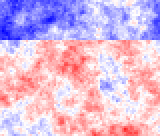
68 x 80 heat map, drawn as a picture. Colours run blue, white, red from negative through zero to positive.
Lone odd cells: none. Seam: horizontal, 30% of the way down, the bottom part higher. Stripes: none. Ninth with the lowest average: top left.
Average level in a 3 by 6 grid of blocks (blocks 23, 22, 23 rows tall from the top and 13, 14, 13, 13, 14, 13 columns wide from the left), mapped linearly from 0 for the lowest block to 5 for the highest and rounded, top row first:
011222
455444
344544
